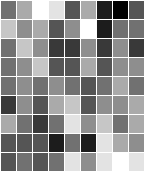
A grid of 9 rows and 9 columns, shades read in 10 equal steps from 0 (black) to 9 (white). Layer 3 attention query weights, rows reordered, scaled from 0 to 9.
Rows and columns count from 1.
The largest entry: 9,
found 3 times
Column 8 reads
0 4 5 5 6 5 4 6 9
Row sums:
40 44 34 41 39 42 46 34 52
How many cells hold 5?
16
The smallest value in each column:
2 3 2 1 2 1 1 0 2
